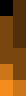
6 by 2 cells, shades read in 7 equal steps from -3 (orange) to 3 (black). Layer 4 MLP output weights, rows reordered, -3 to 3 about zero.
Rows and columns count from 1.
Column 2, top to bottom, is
1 1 1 0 0 -2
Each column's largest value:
3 1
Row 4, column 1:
0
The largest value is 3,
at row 1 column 1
